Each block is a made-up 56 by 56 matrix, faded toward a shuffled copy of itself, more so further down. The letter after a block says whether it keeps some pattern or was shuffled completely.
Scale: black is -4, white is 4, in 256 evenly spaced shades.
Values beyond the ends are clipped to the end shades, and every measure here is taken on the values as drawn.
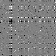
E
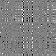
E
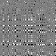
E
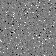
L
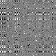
E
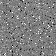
L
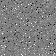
L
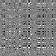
E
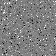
L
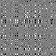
E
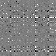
E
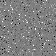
L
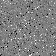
L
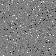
L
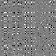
E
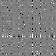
E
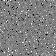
L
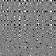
E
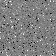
L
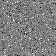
L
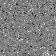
L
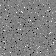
L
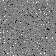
L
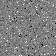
L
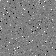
L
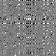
E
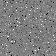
L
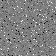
L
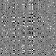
E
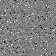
L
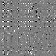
E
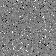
L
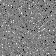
L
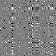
E
